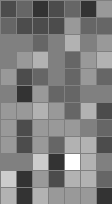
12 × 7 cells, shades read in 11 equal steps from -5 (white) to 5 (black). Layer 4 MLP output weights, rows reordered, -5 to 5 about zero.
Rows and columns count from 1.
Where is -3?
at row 10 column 3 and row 11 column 1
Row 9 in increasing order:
-2 -2 -1 -1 1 2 2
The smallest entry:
-5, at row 10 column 5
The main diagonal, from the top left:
2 2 1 0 1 0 2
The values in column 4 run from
-1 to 3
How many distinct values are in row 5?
4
